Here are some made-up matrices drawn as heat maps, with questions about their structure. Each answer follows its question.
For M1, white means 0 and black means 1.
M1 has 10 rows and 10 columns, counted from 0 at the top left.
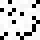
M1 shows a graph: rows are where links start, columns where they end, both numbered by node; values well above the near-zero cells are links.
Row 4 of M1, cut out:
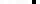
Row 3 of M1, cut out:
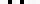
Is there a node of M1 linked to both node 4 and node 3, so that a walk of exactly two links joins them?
no
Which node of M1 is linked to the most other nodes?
node 8
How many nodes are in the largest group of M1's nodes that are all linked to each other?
2
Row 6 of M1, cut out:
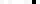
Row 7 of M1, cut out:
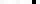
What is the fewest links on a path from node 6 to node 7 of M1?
2
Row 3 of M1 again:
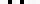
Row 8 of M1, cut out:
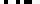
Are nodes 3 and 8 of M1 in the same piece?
no
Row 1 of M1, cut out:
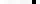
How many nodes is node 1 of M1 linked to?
1
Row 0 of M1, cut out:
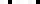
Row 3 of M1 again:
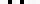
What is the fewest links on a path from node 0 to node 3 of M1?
2
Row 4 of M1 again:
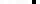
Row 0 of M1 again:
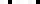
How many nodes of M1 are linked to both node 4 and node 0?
0
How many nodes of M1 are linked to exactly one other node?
4
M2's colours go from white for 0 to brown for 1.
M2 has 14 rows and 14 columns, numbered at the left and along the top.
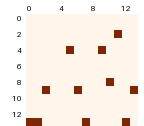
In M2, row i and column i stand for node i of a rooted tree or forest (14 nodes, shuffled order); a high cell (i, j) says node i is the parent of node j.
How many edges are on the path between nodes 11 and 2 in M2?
1
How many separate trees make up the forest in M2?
3
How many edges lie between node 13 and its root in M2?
2
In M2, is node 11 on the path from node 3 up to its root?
no
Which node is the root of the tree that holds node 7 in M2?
4
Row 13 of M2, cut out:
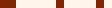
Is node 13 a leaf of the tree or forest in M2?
no
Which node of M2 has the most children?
13
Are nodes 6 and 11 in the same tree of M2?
yes
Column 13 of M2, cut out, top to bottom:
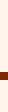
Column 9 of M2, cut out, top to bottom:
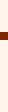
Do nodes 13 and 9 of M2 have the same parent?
no
